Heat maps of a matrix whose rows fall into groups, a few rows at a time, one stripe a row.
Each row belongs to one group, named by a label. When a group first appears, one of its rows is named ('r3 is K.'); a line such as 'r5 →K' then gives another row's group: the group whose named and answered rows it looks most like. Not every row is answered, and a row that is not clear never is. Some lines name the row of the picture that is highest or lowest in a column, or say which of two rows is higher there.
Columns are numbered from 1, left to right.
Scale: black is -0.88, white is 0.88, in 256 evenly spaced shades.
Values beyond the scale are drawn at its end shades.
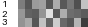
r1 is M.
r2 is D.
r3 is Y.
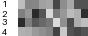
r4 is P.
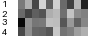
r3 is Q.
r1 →Y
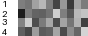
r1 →P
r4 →M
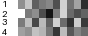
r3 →Y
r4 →P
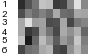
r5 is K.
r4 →K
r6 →Q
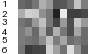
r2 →P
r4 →Y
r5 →D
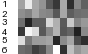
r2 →P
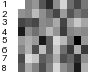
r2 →P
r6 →Y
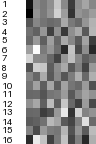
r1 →Q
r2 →Q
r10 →Y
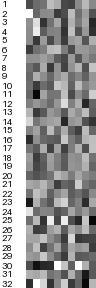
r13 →K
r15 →Y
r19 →K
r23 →Q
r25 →Y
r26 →K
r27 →P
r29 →P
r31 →P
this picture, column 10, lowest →25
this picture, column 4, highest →25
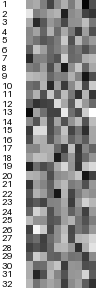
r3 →K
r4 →Y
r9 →P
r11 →Y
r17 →P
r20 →P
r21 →Q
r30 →D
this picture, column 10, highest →13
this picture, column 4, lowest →10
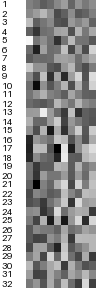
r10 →M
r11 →P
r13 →P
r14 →D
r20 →M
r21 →M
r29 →Y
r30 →D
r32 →Y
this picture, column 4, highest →29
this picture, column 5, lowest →17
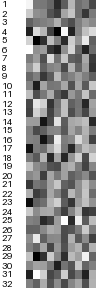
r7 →Y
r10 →M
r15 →K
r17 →Q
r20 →Y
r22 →K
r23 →Q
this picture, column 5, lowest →4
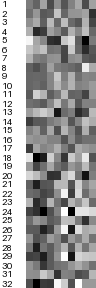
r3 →Y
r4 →K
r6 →P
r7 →D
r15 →Y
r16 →P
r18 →K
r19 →K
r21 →M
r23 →K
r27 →K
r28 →M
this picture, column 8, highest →32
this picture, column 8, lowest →13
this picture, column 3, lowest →24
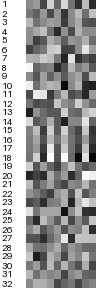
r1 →Y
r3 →D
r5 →K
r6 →Q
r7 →P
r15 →Y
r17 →Y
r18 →Y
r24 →D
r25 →M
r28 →D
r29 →K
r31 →D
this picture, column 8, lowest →18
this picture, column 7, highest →7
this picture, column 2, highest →11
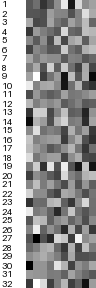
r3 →K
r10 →D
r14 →Q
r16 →D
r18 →D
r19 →Y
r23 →Q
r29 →P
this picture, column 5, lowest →24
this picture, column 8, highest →27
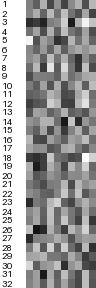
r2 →Y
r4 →Y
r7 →Y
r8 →Y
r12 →Q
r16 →K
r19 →K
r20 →K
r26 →K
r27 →Q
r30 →D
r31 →Y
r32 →Y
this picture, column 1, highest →5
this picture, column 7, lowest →3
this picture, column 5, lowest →5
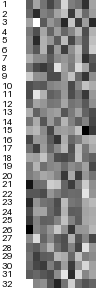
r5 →M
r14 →Y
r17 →M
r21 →Q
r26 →Q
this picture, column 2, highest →3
